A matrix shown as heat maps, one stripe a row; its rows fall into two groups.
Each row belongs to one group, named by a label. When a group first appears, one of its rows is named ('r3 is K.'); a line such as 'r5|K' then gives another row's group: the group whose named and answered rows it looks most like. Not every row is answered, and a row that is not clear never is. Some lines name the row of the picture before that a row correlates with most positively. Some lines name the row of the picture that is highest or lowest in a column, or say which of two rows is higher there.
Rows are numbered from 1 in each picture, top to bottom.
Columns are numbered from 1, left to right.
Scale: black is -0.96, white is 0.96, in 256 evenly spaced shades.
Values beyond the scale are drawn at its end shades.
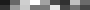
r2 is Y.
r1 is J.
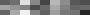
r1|Y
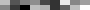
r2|J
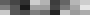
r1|J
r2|J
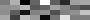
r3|J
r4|Y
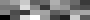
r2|Y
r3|J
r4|J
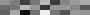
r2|Y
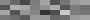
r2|Y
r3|Y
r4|J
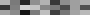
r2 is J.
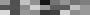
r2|J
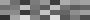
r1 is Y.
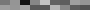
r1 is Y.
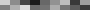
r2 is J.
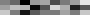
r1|J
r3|J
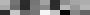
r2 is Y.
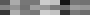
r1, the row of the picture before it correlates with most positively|3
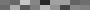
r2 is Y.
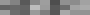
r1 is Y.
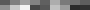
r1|Y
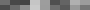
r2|J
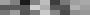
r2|J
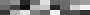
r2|J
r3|Y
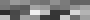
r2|J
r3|J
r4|Y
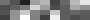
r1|J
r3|Y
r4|Y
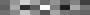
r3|Y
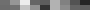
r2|Y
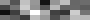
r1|Y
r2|Y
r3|J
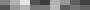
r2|Y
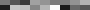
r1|J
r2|Y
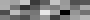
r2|J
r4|J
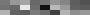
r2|Y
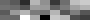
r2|J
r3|Y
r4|Y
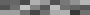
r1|J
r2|Y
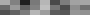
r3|J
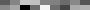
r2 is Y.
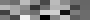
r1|Y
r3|Y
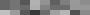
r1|J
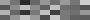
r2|Y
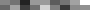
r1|J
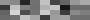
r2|Y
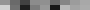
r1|J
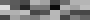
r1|J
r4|Y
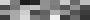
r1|J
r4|Y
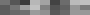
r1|J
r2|J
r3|J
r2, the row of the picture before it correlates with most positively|2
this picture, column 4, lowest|3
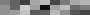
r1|J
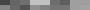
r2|J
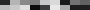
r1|Y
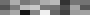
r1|Y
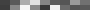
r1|J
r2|Y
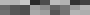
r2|J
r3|J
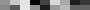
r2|Y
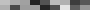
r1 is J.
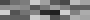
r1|J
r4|J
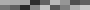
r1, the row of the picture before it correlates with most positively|2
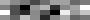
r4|Y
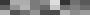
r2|Y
